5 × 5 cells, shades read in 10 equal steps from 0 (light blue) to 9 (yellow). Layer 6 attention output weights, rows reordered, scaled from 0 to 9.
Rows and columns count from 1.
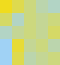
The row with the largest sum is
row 1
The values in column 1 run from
0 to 9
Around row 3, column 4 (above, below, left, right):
4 5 5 6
